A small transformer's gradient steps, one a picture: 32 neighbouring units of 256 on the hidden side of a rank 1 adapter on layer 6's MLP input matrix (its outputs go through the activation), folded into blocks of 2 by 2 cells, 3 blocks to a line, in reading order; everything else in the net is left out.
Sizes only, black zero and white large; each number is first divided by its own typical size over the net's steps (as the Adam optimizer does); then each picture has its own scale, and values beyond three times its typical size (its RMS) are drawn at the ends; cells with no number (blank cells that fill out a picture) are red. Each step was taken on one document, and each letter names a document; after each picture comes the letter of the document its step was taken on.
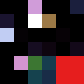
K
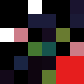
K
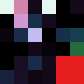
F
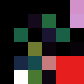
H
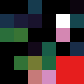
K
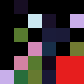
H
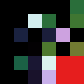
H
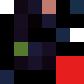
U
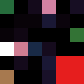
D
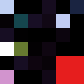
D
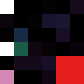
D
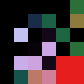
H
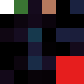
F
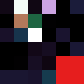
F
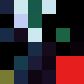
F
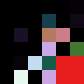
H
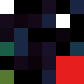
D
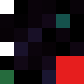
D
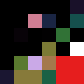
H
